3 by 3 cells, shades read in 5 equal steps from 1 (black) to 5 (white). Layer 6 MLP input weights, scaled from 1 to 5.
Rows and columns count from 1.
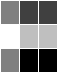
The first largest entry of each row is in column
1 1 1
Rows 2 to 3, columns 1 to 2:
5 4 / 3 1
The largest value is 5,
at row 2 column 1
